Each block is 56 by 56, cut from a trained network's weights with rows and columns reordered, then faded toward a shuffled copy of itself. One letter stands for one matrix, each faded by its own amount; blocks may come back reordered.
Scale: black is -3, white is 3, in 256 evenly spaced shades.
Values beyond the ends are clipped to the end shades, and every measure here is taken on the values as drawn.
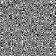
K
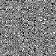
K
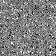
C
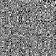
K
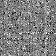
C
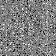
C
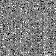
C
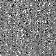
C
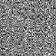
K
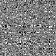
K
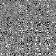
K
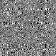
K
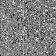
C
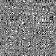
K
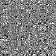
K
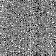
C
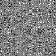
K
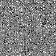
C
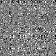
K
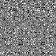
K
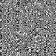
K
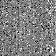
C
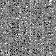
C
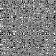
K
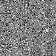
C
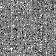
C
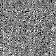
C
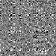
K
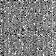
C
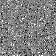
C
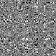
K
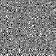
K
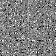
C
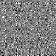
K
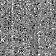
C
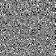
K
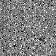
C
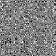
K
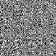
K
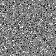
C
